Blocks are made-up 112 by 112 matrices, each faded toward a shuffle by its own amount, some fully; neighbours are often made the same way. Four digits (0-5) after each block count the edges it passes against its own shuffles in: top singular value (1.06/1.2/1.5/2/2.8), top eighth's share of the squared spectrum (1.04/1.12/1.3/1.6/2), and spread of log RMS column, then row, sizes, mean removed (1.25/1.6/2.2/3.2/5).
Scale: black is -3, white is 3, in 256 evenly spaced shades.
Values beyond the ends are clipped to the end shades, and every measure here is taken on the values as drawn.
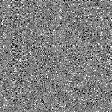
4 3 2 2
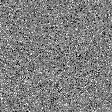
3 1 0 0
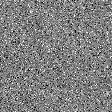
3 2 0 0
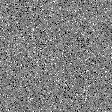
2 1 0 0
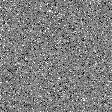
2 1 0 0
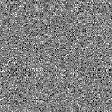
4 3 2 2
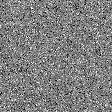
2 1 0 0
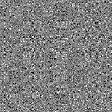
4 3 2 2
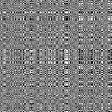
5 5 4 4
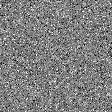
2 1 0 0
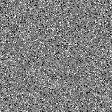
3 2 1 0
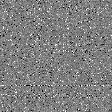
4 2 1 2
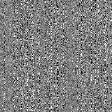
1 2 4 0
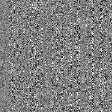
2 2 4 0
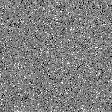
3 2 0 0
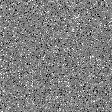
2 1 0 0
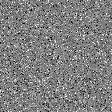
2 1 0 0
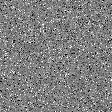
2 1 0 0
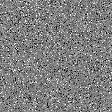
2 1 0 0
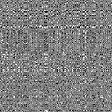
5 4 3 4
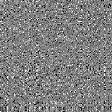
4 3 3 2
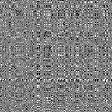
5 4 4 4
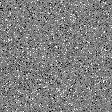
2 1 0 0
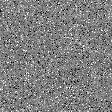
3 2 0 0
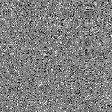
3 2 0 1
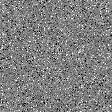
2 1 0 0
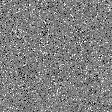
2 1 0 0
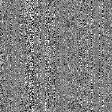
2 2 4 0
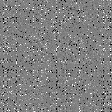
4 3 2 2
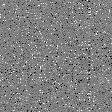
3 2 1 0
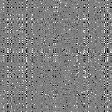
5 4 4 3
